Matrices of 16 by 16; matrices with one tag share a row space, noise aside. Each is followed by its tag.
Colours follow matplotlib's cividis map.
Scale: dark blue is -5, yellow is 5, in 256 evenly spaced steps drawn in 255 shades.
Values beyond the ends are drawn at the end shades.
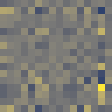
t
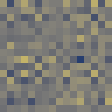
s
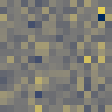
t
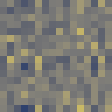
s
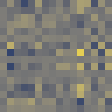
s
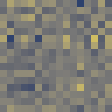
s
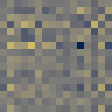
s
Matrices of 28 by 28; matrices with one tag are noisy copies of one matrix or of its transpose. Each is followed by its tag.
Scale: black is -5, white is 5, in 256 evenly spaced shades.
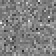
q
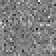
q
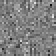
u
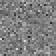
q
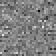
u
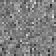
u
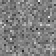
q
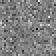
q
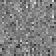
u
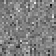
u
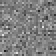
u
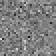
q
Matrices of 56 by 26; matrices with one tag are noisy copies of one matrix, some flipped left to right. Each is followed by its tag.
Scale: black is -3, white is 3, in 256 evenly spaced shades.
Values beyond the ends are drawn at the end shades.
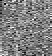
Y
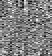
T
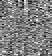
T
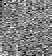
Y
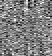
T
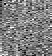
Y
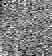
Y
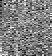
Y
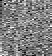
Y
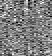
T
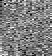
Y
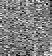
Y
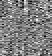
T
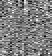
T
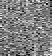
Y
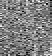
Y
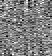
T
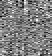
T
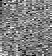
Y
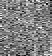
Y
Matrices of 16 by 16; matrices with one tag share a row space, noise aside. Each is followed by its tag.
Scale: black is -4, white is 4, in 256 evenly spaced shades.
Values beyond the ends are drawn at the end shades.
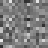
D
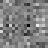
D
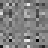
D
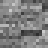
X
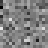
D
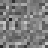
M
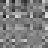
M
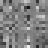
D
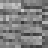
X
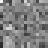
D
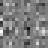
D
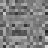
M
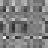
M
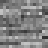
X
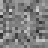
D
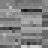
X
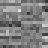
X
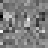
D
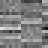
X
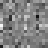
D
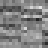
X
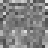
M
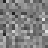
M
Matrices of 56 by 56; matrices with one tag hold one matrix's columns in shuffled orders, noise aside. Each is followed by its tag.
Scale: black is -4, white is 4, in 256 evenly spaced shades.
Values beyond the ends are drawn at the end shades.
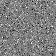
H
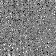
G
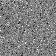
H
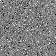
H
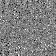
G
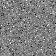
H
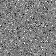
H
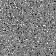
H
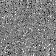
G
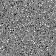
H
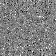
G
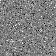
H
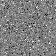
H
